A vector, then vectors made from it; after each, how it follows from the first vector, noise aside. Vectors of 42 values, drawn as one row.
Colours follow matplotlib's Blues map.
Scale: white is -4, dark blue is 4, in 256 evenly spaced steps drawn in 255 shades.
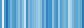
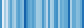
sign-scrambled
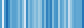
copied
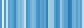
sign-scrambled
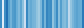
copied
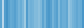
shrunk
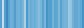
shrunk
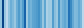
negated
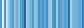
sign-scrambled
